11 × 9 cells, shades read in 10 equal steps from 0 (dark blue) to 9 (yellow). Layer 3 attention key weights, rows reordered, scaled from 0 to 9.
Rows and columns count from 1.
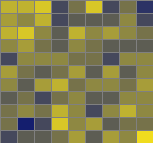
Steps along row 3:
up down down up down up down down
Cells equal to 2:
10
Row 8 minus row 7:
-2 1 -4 -3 1 -2 -2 1 -1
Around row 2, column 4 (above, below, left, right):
2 3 7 3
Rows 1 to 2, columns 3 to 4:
8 2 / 7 2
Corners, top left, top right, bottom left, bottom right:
7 1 2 9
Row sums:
43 36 50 36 37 40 45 34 44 36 41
